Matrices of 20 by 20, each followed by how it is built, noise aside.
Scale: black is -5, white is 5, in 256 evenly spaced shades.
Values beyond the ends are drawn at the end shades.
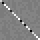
diagonal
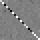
diagonal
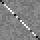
diagonal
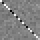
diagonal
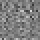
low rank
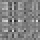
low rank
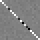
diagonal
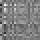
low rank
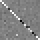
diagonal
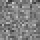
low rank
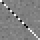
diagonal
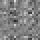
low rank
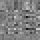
low rank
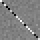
diagonal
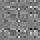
low rank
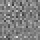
low rank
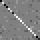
diagonal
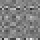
low rank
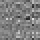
low rank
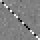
diagonal
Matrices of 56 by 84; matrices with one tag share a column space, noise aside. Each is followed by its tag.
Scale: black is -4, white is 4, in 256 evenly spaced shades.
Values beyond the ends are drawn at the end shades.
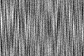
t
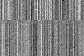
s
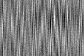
t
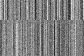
s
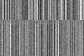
s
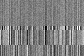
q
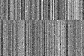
s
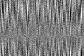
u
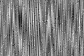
t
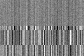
q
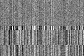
q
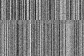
s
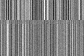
s
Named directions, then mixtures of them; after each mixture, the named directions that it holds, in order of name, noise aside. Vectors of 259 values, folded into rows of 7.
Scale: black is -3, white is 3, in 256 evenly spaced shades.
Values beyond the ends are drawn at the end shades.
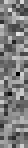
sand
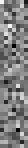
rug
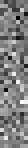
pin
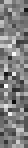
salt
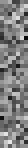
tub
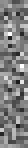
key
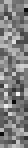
key, salt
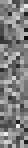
tub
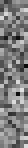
key, pin, salt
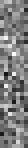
salt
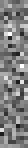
key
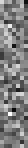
rug, salt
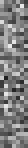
rug, salt, sand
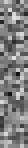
sand, tub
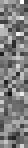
rug, sand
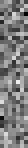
pin, sand, tub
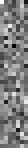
pin, rug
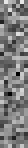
sand
